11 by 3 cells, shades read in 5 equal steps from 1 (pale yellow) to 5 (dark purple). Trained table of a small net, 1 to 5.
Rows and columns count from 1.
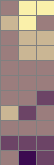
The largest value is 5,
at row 11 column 2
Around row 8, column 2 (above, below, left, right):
3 3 2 3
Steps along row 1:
down same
